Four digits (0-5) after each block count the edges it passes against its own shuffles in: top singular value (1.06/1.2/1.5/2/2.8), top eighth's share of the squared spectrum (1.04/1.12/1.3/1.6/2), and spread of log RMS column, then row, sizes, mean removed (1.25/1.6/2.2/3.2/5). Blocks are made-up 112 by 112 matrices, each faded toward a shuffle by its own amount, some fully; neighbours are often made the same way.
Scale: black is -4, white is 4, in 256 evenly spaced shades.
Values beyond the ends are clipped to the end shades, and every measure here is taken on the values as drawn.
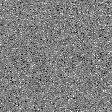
2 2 0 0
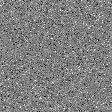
0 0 0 0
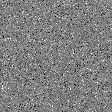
0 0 0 0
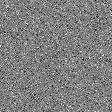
0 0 0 0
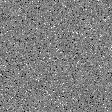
2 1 0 0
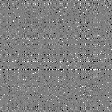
5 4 2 3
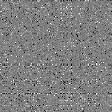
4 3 1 2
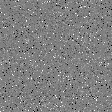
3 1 0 0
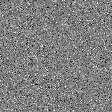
2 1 0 0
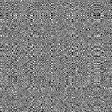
5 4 3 3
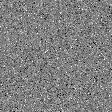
2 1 0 0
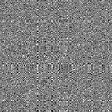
5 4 3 3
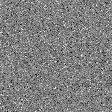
1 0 0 0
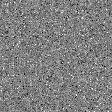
3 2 0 1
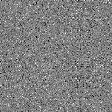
4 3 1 1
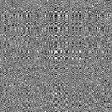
5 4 3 3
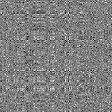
5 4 3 3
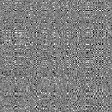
5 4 3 3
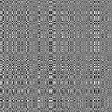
5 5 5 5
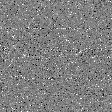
1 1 0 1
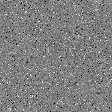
0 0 0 0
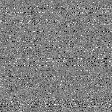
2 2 0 3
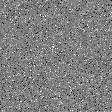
0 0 0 0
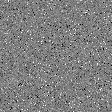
0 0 0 0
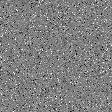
0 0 0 0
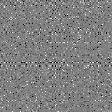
5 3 2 2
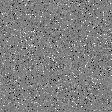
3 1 0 0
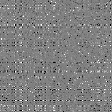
5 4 2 3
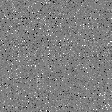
4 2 0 1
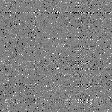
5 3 2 2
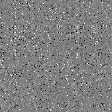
4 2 1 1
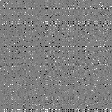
5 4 3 3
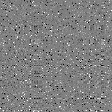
4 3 1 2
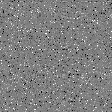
3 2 0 1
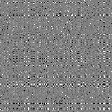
5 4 3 3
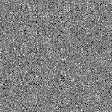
4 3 1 2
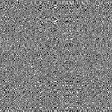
5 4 3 3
